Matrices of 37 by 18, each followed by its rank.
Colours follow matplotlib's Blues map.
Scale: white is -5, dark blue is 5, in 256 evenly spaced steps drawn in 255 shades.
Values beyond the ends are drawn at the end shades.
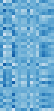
two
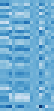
two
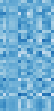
two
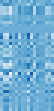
two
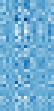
three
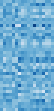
three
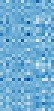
three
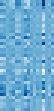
two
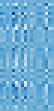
two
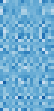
three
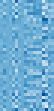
three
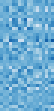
three
